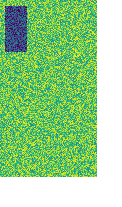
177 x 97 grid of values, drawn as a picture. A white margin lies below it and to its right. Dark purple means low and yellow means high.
Average level on the scale: 70%. Mirror symmetry: none. Stripes: none. Odd patch: lower, in the top left. Ninth with the lowest average: top left.
